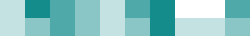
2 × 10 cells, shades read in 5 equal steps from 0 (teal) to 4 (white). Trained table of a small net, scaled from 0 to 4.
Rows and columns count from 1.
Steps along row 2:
down down up up down down up same down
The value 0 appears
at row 1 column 2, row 1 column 7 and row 2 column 7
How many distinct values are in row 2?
4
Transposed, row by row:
3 3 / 0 2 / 1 1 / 2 2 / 3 3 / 1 2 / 0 0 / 4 3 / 4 3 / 1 2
